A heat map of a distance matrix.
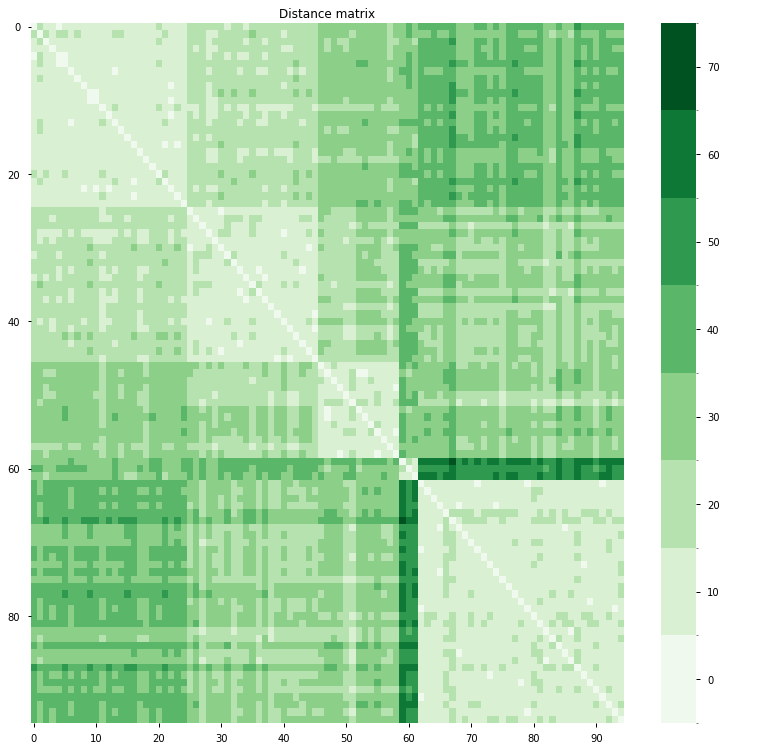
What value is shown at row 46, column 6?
30
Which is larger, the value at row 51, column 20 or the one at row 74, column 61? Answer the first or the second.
the second
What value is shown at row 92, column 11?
30
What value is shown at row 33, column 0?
20
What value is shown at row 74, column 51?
20
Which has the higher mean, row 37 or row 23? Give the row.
23
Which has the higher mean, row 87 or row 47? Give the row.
87
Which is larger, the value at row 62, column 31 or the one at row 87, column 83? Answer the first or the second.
the first
